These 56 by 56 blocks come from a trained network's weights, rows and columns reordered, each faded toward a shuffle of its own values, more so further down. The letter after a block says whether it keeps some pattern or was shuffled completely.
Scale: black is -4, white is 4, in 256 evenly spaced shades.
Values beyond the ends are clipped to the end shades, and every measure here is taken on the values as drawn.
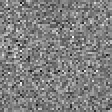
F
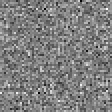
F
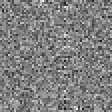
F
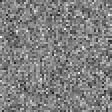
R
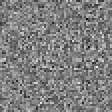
F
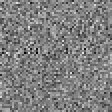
F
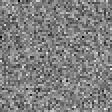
R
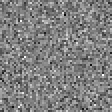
R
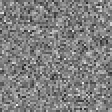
F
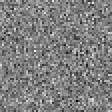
F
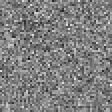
F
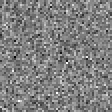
R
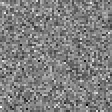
R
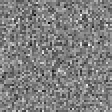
F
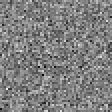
F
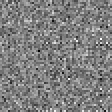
F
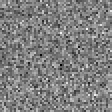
R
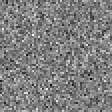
R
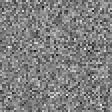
F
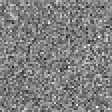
R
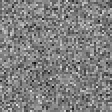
R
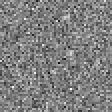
R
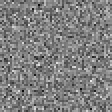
F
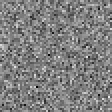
R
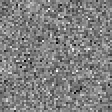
R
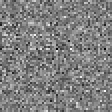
F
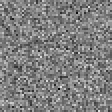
R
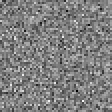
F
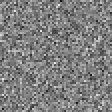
R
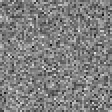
R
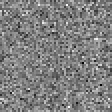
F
